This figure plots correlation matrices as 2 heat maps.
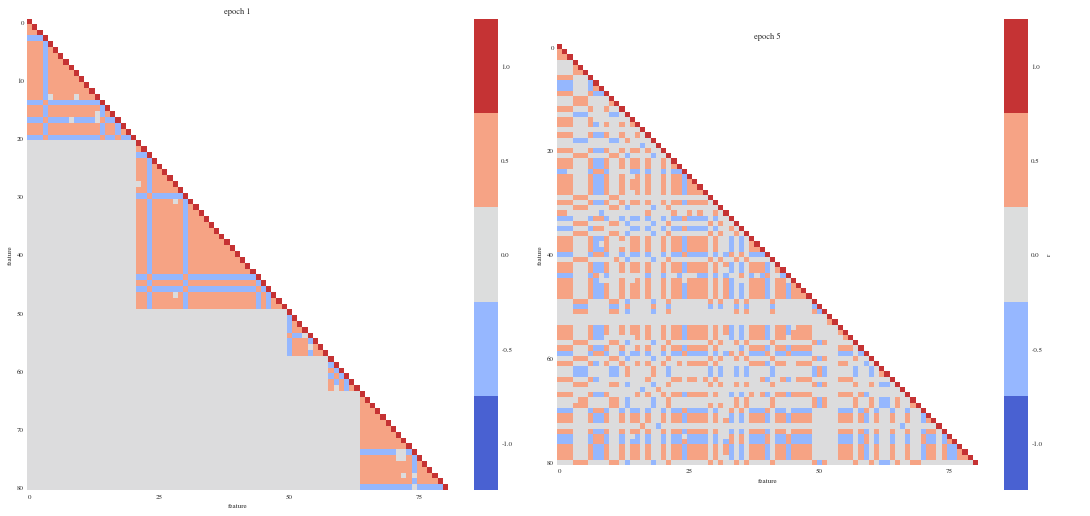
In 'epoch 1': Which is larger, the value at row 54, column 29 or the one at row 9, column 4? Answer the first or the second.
the second
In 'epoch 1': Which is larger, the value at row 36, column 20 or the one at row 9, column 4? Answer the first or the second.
the second
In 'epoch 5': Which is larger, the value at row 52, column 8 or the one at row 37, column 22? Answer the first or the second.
the second
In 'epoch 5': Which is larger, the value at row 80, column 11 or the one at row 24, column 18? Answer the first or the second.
the first
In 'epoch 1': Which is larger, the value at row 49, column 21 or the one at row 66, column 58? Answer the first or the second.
the first
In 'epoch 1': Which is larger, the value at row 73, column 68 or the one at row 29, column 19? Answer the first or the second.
the first
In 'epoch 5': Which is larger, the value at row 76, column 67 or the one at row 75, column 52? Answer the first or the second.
the second
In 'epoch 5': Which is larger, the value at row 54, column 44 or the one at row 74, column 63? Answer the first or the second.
the second
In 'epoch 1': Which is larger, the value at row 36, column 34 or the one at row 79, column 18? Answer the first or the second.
the first
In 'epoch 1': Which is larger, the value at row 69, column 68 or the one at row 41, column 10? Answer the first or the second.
the first
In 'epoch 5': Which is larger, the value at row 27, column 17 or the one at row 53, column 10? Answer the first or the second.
the first
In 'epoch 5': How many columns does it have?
81
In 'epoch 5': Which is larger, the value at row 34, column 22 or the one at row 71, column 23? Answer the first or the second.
the second
